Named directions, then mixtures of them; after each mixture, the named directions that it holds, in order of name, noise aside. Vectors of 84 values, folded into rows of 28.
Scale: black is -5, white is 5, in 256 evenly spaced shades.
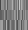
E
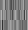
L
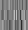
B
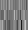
B, E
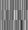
B, E, L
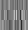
B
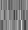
B, E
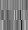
B, E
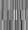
B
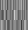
B, E, L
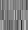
B, E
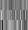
B, E, L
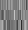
B, E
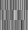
B, E, L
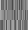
E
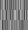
E, L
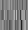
B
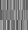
E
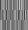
E, L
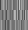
E, L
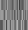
E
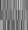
E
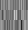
B, E, L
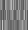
L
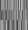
E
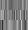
B, E, L
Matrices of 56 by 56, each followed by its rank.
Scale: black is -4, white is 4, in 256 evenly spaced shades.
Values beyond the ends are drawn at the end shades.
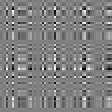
one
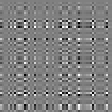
one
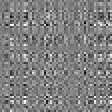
three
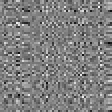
five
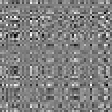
three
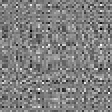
five
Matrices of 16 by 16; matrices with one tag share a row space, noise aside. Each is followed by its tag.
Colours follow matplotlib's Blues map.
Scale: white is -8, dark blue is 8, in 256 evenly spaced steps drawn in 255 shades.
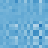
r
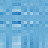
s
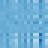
r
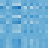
s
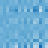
r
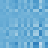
r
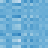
s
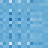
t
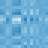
s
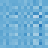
r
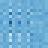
t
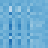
t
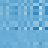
r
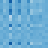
t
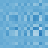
r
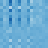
t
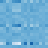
s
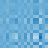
r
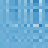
r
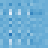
t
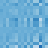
r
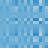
r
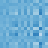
r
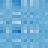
s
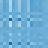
t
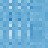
t
